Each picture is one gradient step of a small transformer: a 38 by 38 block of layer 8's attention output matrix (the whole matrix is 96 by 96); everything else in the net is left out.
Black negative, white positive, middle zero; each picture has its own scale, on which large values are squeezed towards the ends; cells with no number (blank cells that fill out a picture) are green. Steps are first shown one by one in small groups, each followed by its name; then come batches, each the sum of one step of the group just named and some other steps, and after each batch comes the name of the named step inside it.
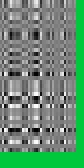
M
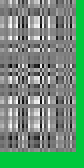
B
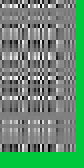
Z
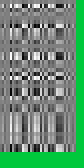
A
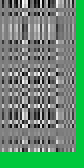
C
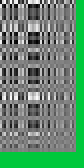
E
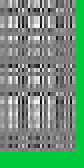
B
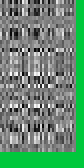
C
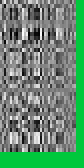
E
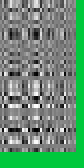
M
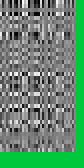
C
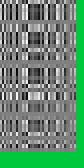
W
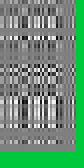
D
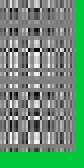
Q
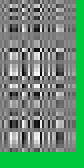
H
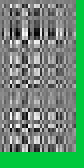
H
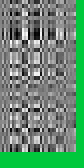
H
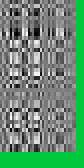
H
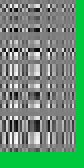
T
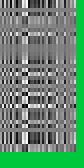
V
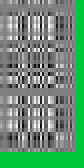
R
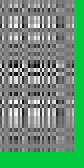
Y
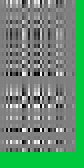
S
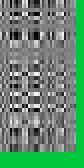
V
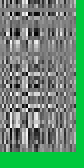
V
